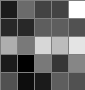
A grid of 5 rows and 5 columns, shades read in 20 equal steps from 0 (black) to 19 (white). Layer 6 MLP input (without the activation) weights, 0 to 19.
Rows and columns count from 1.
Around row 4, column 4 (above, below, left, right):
14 7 9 10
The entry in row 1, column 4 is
5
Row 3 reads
13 9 16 14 17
